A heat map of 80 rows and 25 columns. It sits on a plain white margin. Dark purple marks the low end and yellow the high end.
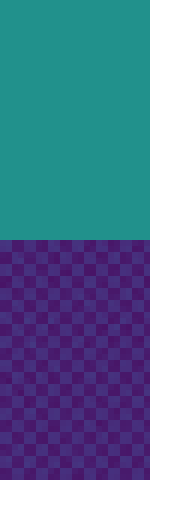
The table splits into 2 rows of 1 panel. Panel 1,1: middling, flat. Panel 2,1: very low, checkered, faint in contrast.
